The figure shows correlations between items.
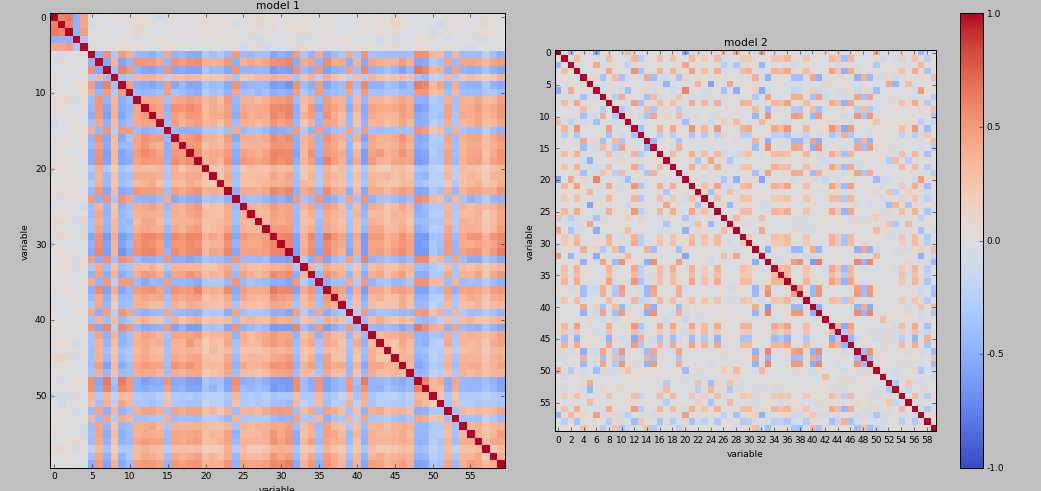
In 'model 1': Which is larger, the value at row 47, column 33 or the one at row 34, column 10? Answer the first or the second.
the first
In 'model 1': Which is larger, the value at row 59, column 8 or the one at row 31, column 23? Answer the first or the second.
the second
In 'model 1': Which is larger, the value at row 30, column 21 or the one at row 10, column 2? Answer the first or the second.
the first
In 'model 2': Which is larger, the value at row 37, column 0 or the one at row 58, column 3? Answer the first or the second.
the first
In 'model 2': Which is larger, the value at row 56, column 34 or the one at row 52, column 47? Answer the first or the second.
the first
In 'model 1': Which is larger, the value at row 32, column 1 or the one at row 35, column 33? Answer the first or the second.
the first
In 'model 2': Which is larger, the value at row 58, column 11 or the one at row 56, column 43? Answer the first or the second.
the second
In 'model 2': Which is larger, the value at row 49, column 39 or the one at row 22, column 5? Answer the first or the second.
the second
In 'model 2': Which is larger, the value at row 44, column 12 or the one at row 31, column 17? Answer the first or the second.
the first
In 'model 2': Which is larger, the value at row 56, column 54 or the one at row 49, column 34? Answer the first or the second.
the first
